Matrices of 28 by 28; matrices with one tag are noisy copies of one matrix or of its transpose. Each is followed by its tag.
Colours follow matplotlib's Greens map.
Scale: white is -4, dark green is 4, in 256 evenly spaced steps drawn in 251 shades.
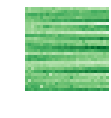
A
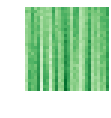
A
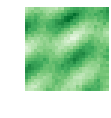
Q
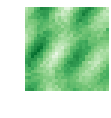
Q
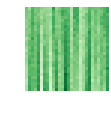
A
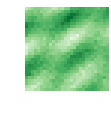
Q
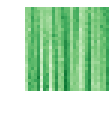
A
